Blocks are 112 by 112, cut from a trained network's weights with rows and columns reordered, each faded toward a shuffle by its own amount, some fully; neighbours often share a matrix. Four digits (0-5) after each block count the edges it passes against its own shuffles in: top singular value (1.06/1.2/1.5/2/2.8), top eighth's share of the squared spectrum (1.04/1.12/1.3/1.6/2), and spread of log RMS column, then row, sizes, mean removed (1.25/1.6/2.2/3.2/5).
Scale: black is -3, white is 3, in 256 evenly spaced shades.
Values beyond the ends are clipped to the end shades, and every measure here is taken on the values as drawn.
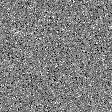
0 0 0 0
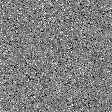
1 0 0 0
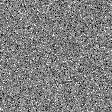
0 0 0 0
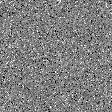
0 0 0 0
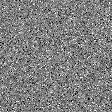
0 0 0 0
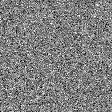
2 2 0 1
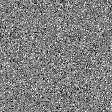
1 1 0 1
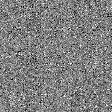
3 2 0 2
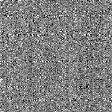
3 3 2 3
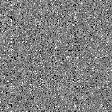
3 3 2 2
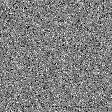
1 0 0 0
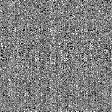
3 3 1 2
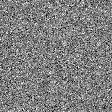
2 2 0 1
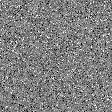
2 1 0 0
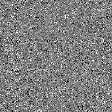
3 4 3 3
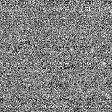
4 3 1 2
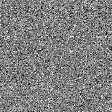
3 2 0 1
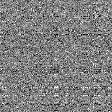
4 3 1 2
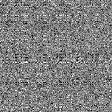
4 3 1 2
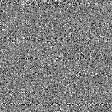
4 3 0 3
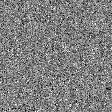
1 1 0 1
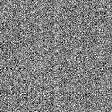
3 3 0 1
